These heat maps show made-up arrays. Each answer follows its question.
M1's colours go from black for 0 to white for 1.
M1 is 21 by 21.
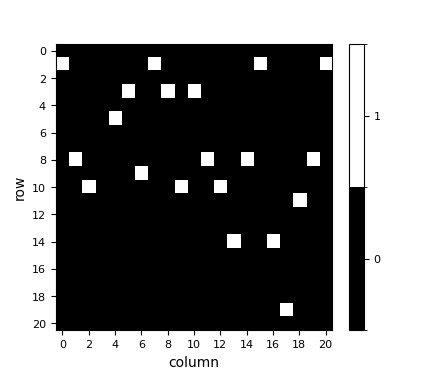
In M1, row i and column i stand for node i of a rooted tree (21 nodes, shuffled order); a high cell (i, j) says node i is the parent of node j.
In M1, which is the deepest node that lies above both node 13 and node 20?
8
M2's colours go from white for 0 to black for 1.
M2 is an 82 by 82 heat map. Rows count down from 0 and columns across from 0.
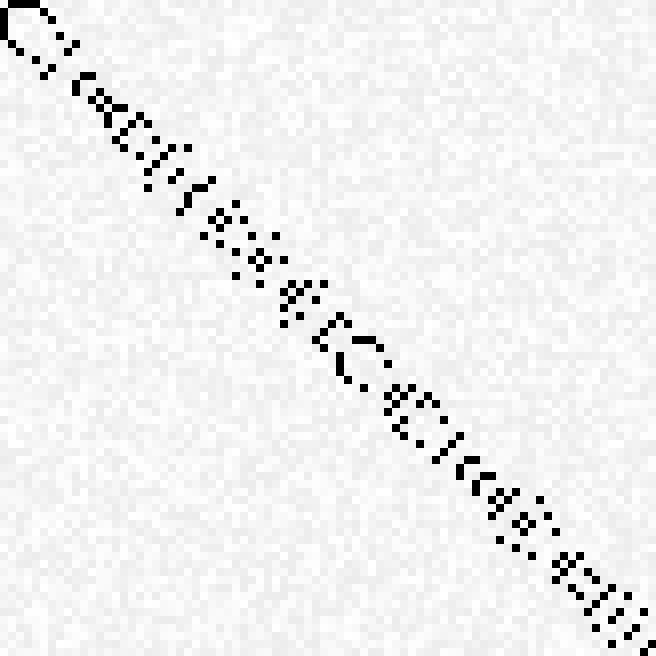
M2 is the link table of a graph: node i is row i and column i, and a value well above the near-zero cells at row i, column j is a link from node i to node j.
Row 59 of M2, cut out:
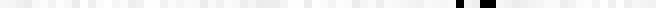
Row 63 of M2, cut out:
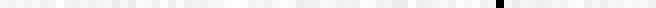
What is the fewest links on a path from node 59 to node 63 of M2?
3
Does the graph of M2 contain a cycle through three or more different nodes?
no
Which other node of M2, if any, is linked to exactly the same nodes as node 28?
node 30
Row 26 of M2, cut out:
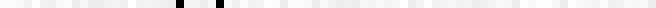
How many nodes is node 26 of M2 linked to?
2
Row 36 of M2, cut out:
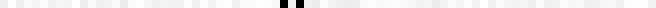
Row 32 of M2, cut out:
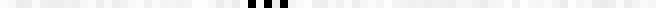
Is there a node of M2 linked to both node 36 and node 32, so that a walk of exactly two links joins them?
yes
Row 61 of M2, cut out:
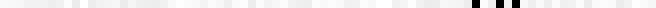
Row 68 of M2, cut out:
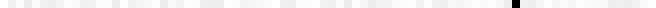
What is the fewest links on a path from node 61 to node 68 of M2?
2
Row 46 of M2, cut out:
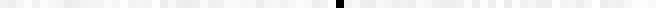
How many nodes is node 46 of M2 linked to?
1
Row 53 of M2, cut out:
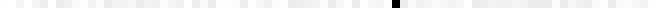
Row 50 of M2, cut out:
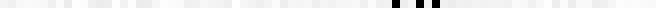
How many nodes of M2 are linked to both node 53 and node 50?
1
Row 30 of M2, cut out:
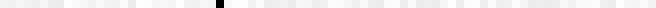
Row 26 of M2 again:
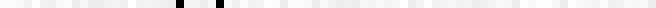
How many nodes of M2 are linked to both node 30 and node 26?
1
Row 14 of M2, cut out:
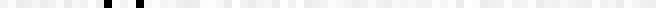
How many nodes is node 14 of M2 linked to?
2
